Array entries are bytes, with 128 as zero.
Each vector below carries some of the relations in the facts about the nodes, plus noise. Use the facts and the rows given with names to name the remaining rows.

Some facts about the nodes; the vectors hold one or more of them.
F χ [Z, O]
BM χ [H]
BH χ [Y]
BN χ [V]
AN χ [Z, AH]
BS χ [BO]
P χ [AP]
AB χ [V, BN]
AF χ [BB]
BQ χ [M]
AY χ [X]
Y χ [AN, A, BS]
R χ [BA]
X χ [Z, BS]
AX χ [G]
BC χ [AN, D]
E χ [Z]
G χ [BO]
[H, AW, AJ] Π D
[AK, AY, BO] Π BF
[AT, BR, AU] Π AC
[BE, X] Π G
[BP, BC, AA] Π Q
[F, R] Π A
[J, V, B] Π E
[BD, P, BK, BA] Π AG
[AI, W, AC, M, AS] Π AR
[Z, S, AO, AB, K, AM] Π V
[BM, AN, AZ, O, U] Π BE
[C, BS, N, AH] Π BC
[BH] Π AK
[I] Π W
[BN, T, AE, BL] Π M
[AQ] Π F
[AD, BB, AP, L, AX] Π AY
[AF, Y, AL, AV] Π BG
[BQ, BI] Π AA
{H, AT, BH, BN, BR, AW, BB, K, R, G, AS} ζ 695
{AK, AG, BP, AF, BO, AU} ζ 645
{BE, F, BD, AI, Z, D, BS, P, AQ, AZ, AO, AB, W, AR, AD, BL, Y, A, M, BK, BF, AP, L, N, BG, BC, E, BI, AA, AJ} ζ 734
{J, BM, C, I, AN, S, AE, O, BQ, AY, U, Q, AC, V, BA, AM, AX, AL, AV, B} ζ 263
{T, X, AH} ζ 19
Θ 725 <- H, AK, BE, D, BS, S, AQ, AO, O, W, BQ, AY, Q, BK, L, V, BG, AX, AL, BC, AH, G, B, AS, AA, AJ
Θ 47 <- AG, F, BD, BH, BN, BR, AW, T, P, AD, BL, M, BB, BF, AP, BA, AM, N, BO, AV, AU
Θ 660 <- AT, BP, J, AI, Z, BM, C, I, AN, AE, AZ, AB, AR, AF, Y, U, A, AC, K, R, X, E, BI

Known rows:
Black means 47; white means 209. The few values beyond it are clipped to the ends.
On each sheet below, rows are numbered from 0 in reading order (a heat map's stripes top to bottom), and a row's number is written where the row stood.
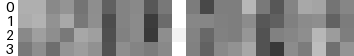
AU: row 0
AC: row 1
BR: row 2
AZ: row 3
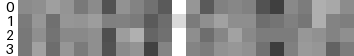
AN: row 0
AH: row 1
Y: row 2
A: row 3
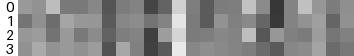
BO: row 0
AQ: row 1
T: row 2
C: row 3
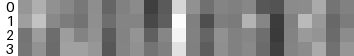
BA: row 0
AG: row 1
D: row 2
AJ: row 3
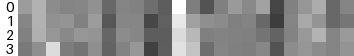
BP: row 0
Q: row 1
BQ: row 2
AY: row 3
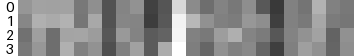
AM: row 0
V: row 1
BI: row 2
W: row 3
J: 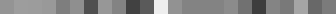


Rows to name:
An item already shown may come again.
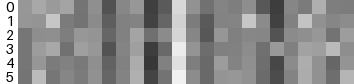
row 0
AM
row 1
BO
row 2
L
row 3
BH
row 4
BF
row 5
P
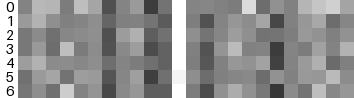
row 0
BN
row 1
BP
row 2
Y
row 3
E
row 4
BP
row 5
BH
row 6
Z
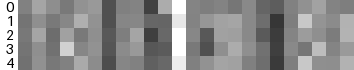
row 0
AS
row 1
BS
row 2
F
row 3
Z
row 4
BS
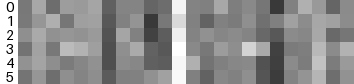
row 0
AA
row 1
BB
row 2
C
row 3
AB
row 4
BM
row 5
BE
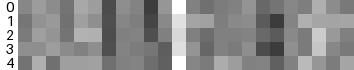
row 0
AT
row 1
G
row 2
H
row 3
O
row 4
BC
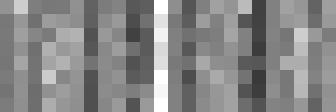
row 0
AF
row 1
BD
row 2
K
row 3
AO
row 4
N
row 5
Z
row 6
AZ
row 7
AI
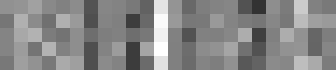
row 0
O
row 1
R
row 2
AK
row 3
AR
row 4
AW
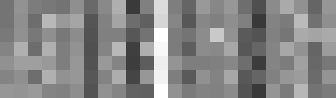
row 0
BF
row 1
AO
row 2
X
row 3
M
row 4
J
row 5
BL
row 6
U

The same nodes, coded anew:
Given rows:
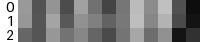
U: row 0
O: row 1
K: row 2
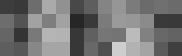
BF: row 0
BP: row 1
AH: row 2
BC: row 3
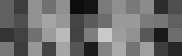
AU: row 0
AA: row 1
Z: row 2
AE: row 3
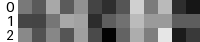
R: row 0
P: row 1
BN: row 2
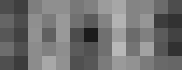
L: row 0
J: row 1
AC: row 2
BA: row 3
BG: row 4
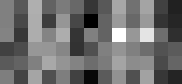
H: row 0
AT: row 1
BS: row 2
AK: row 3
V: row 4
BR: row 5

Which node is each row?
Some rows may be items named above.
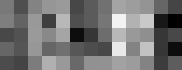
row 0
N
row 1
AN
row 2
AF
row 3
BH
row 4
AO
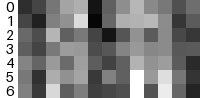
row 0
F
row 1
X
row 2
AS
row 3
BD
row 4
C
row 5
BS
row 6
G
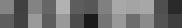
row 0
AZ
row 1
AC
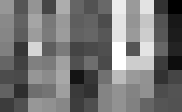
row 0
BM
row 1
BQ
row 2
BQ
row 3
G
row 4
Y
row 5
AF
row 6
BL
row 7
AK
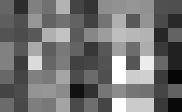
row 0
AI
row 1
BB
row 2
AB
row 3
H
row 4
G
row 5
Y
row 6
AG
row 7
Y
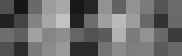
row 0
T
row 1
E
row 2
Q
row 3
M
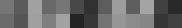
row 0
AW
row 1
BP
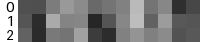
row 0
AM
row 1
BO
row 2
BL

